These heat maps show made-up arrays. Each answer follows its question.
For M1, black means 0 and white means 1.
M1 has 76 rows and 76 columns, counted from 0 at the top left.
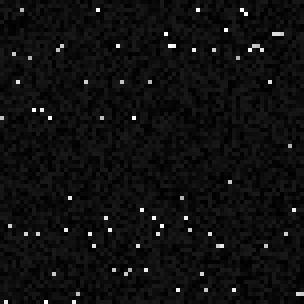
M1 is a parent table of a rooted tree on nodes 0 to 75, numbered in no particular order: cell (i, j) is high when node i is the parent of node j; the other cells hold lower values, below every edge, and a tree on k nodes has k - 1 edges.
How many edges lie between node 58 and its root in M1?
4
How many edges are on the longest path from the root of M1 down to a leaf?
25
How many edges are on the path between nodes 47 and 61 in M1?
7
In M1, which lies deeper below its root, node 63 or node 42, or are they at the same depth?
the same depth
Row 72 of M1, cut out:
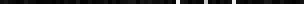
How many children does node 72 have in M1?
3
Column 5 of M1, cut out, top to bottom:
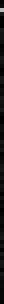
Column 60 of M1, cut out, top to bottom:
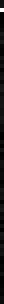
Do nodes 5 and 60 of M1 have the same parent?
yes
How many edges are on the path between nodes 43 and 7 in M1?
5
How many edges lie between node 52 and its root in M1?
5
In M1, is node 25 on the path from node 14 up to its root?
no
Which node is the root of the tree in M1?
20
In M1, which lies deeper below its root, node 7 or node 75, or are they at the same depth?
node 7
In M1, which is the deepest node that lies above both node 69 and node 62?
12
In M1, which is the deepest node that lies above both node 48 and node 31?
12
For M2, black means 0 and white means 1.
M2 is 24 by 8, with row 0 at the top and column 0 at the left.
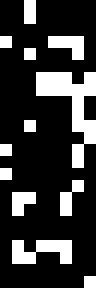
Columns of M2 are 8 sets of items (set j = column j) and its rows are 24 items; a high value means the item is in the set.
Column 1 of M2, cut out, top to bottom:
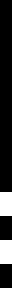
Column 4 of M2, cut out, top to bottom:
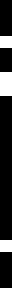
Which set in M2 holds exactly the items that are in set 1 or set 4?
5
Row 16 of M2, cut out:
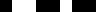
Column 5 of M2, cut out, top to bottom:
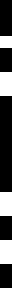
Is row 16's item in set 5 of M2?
yes
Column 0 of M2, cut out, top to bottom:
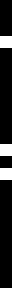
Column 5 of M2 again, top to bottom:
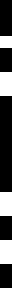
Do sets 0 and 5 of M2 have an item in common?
yes
